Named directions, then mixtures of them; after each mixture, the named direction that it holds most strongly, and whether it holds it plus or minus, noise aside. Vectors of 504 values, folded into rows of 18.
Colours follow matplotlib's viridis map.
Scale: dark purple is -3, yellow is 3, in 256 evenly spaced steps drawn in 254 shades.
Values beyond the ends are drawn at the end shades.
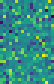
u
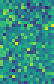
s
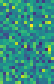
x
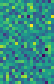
x, plus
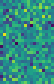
s, minus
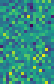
x, minus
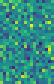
x, plus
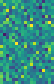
x, plus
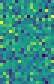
u, minus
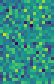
x, minus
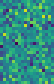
s, minus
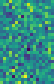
x, plus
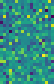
u, plus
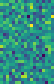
x, plus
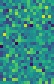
s, minus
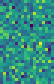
x, minus
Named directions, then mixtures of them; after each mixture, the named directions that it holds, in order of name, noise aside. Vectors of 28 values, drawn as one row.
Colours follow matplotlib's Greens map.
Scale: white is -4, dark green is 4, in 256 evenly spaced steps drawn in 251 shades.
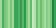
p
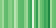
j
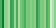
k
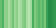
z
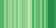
z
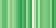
j, p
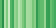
k, z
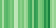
j, p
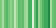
j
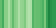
z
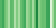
j, k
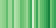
j, z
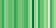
j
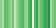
j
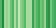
k, z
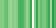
j, p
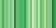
p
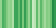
p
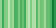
p, z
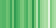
j, z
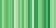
j, p
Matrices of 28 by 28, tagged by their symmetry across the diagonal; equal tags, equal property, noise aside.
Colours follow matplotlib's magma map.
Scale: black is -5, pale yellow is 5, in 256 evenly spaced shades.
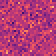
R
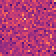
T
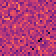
R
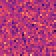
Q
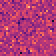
R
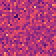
R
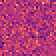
Q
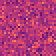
Q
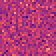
T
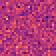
Q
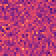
T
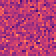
T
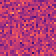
T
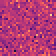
Q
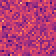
R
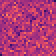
R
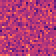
Q
